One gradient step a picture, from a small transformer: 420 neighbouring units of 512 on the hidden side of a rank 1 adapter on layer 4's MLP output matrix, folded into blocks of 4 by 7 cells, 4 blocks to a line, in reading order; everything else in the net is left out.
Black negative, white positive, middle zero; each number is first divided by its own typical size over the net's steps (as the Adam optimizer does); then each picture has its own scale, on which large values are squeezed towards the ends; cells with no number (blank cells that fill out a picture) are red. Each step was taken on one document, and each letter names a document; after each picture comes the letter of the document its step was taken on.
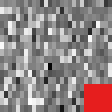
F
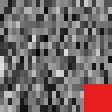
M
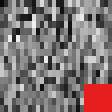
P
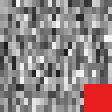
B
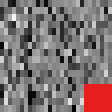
F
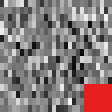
P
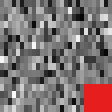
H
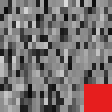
M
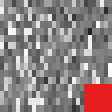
F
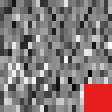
M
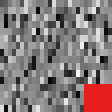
B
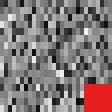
P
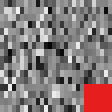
M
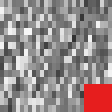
F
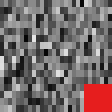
M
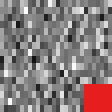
H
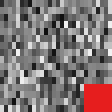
B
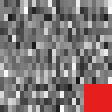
H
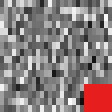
H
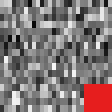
H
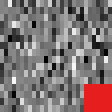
H
